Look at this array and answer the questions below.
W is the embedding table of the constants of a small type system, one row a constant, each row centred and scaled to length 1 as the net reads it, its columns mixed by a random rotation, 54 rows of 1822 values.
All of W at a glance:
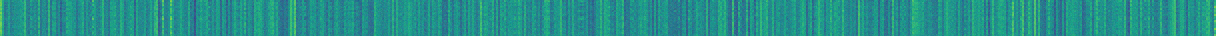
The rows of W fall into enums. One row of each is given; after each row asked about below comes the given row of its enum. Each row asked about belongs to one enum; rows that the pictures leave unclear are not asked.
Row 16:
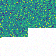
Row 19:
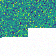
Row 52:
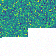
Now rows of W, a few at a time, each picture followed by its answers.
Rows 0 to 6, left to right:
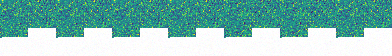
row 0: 52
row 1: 52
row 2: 52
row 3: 52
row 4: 19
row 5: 19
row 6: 52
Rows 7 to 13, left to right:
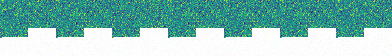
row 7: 52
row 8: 19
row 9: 16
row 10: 19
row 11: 19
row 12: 19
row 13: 52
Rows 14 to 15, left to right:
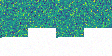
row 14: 19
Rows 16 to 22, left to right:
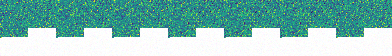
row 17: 52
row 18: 52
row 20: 19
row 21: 19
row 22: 16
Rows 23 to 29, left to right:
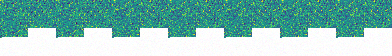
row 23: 19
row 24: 19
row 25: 52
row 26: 52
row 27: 52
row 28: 52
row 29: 52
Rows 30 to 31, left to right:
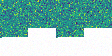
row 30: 52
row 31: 19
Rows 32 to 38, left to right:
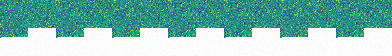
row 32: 16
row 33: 19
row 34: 52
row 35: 19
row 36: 19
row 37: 52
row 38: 19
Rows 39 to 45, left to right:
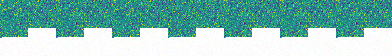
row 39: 52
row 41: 52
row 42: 16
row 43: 19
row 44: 19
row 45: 19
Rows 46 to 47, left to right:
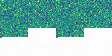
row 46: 52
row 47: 19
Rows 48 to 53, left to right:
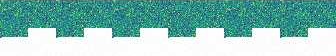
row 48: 52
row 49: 19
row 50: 52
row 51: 16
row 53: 19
